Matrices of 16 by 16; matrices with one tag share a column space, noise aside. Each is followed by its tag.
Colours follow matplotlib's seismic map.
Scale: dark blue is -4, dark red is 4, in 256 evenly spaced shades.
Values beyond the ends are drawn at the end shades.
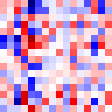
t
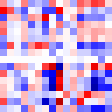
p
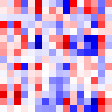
t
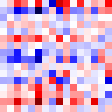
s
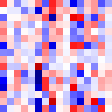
p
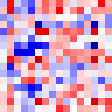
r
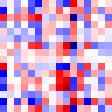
p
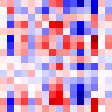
t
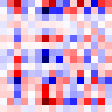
s
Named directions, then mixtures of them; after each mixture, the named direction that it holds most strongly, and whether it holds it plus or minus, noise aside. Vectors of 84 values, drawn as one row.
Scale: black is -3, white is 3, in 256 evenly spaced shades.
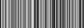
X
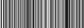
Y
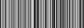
X, plus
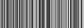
X, minus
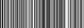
Y, minus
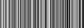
X, plus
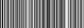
Y, minus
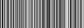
Y, minus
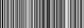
Y, minus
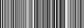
Y, minus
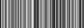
X, plus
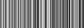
X, plus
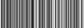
X, minus
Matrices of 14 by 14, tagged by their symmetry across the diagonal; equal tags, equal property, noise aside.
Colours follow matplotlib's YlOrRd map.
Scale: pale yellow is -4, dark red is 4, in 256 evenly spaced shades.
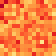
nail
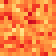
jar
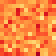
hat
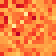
nail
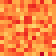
jar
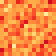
nail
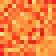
nail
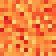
jar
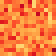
hat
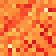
nail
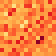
nail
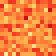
hat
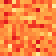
hat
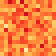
hat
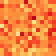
jar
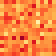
jar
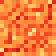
nail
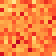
hat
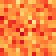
jar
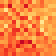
jar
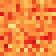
hat
